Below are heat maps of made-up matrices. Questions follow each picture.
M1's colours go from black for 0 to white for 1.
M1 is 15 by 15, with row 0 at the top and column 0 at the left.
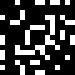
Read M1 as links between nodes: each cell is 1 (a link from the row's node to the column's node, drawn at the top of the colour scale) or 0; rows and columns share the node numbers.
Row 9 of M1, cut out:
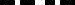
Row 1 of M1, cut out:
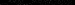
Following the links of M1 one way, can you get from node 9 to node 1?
no
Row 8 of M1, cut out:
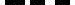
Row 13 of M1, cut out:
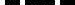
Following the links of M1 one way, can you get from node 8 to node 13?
yes
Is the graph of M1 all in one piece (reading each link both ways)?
no
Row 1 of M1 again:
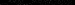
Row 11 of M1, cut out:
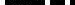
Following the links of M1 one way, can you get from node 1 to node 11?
no
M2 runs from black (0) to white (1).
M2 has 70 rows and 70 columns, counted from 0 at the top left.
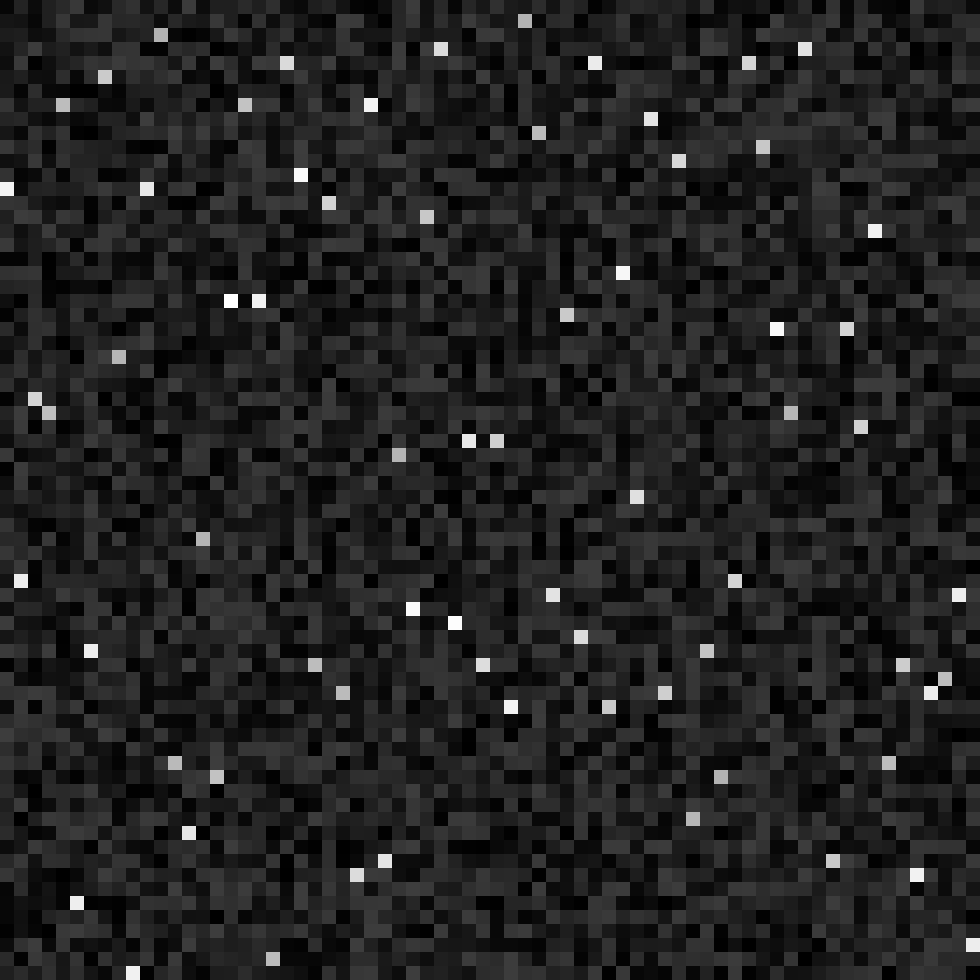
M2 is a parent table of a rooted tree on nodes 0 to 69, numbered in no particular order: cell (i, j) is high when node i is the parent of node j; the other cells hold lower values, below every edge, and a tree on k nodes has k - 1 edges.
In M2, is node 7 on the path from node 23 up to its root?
yes
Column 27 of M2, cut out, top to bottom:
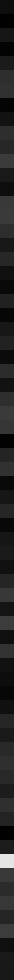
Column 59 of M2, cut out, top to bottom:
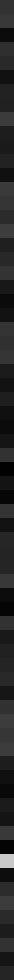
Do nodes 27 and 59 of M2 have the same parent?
yes
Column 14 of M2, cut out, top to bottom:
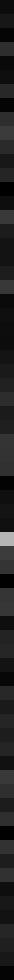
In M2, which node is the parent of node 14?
38
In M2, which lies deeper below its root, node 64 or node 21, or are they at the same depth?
node 21
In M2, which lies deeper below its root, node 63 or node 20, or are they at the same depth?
node 63
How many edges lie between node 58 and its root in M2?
0
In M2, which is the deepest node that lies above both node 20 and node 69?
4
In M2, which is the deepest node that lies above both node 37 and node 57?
3
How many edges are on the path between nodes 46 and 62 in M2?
3
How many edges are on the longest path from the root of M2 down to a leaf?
46
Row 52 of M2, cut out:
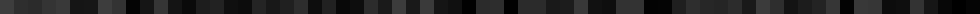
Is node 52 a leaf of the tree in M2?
yes
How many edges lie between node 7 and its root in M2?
5
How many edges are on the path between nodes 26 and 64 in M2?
3
